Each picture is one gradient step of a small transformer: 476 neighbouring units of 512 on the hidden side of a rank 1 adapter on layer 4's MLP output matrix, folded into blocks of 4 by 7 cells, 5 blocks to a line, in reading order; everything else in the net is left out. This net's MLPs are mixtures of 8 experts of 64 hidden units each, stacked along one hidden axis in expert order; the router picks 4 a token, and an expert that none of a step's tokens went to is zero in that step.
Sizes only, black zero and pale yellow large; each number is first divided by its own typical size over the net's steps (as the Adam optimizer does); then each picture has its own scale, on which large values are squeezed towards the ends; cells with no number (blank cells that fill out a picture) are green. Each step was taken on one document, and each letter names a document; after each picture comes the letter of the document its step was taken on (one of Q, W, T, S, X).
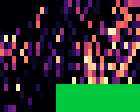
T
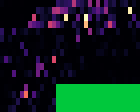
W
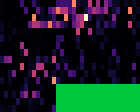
W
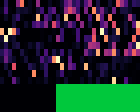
T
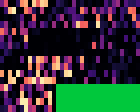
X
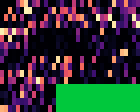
X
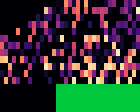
T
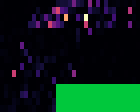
W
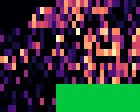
T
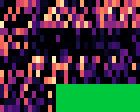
X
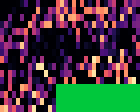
X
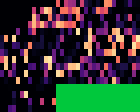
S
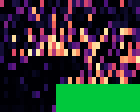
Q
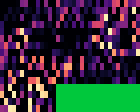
X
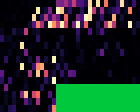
W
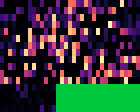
Q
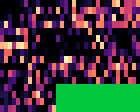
X
